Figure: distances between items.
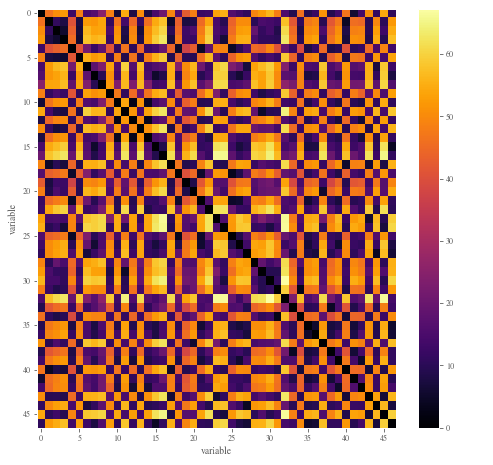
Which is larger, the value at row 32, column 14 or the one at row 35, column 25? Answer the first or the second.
the first
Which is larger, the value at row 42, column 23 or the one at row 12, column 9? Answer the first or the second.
the first
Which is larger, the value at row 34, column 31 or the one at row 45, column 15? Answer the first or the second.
the second
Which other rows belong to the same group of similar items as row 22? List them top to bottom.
0, 4, 6, 7, 8, 10, 12, 14, 15, 16, 18, 21, 25, 26, 27, 32, 33, 35, 36, 38, 39, 41, 42, 44, 46
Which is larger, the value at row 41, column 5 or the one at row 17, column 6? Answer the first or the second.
the second
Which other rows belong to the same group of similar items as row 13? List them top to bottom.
1, 2, 3, 5, 9, 11, 17, 19, 20, 23, 24, 28, 29, 30, 31, 34, 37, 40, 43, 45
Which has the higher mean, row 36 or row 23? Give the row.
23
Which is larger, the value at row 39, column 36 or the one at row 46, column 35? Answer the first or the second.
the first
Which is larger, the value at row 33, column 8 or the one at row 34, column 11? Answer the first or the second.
the first
